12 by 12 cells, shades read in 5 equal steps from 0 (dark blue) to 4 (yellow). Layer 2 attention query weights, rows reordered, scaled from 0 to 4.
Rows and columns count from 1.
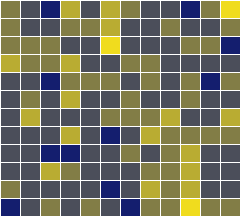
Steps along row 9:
same down same up same up down up up down same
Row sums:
20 19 19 20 16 17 21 19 14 19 17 19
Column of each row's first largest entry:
12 6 6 1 4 4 2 4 10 3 8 10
